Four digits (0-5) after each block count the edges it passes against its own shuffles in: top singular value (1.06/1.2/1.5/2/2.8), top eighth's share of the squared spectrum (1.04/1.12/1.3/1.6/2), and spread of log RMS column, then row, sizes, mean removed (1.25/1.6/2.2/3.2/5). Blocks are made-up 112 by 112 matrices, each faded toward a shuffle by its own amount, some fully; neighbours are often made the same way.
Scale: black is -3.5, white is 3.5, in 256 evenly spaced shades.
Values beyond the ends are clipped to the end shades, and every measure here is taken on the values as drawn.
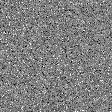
0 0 0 0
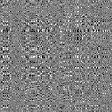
5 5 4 3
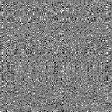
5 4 3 3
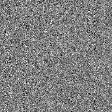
1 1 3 0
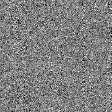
0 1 3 0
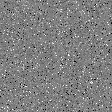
0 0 0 0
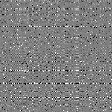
5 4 2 3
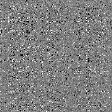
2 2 3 3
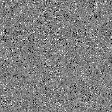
1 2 2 2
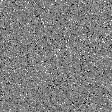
0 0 1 1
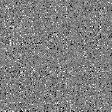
1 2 3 2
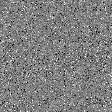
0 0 1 1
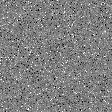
0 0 0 0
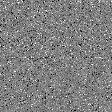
1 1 1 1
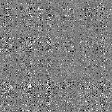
2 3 4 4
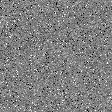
0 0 0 0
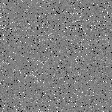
1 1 1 1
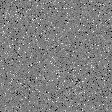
0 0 0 0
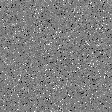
0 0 0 0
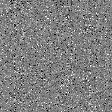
2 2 2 0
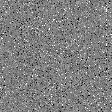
2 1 1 0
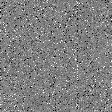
2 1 1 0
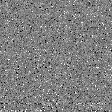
3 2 0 1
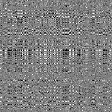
5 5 3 4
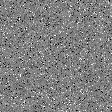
1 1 0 0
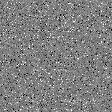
2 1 0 1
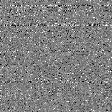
4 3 1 2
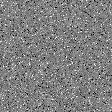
2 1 0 0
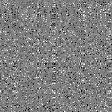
4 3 2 2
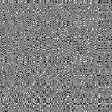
5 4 3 3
